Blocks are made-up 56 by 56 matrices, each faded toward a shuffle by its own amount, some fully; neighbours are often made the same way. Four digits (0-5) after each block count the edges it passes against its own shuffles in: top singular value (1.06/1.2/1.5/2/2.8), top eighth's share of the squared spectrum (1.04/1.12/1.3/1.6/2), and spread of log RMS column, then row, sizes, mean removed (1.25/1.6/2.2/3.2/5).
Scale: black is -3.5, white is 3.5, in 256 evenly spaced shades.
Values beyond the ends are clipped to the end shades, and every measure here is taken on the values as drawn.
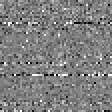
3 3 0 3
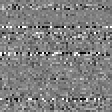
2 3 0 4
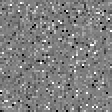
0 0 0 0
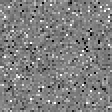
2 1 0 0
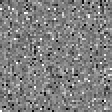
2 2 0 0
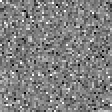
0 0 0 0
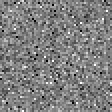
0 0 0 0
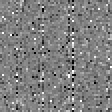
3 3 2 0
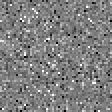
1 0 0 0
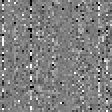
2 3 3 0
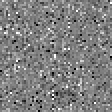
1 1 1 0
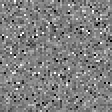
1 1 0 0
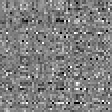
4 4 2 3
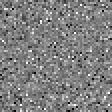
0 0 0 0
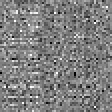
4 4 2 2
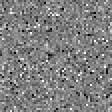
0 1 0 0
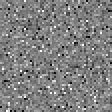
0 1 0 0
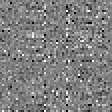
4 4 2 2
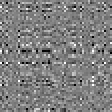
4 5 3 3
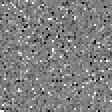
0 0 0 0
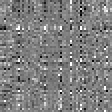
4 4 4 2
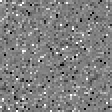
1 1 0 0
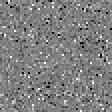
0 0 0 0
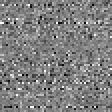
2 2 0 3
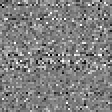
2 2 0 3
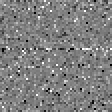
2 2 0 1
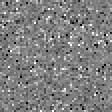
2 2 0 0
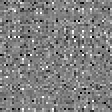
4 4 1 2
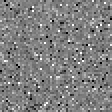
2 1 0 0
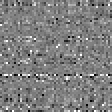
4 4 1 3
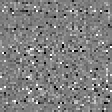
3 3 0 2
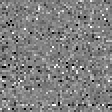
3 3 1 1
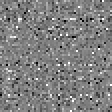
3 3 1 2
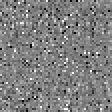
3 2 0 1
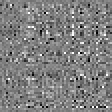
4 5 2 3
